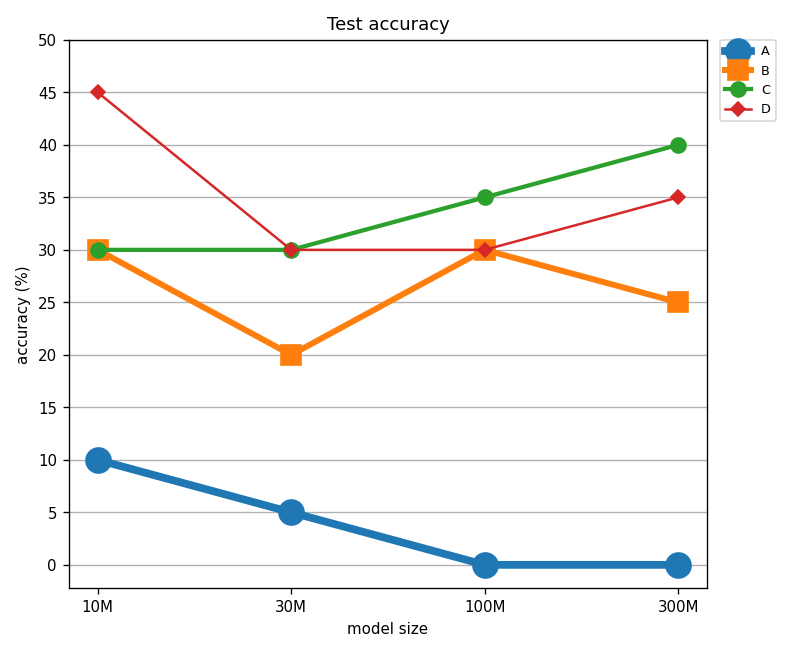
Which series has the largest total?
D
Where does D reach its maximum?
10M
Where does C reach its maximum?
300M
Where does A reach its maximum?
10M
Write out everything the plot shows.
Title: Test accuracy
x-axis: model size, ticks 10M 30M 100M 300M
y-axis: accuracy (%), ticks 0 5 10 15 20 25 30 35 40 45 50
Legend: A, B, C, D
Values:
A: 10 5 0 0
B: 30 20 30 25
C: 30 30 35 40
D: 45 30 30 35
